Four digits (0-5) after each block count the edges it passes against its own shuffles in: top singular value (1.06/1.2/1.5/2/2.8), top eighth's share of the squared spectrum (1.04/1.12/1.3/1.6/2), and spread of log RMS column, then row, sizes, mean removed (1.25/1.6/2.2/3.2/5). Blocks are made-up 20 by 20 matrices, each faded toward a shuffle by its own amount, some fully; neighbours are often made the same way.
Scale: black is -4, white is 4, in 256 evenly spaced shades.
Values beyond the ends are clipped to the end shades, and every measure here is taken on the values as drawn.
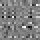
3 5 1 2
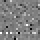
2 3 0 0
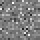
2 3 0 1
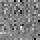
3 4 1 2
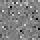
0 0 0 0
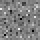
0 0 0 0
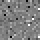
0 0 0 0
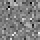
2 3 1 0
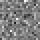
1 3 0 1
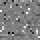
0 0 0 0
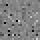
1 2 0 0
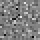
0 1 0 0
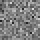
0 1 0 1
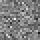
0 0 0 0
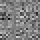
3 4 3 1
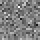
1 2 0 0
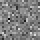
1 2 0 0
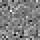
1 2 0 1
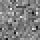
2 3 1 0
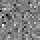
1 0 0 0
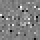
1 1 0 1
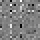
3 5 2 2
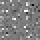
2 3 1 0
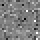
1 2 0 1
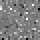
0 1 0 0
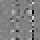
3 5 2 1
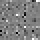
2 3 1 1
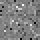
0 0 0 0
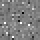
0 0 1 0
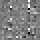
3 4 2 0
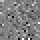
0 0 1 0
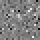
1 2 0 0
